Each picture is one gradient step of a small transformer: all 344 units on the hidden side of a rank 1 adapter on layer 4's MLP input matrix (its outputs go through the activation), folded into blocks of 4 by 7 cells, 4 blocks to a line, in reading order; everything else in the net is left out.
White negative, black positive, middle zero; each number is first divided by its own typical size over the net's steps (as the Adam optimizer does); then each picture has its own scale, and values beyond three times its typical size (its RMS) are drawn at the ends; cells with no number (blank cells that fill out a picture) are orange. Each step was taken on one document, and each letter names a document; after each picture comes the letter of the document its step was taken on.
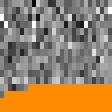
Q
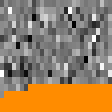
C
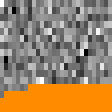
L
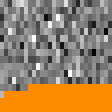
Q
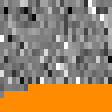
C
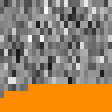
Q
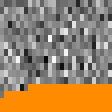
Q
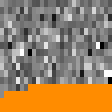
C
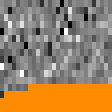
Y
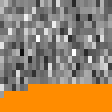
L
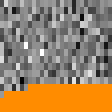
L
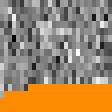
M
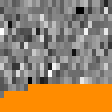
C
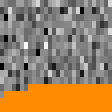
Y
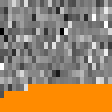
Y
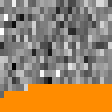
Y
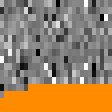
C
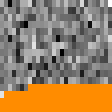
Q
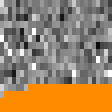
C
